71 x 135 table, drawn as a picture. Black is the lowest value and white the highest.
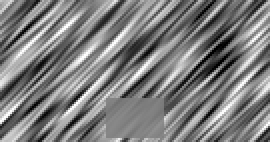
Slope: none. Mirror symmetry: none. Calmest part: bottom middle. Grain: diagonal, up to the right. Histogram: bell-shaped. Odd patch: calmer, in the bottom middle. Odd rows or columns: none.
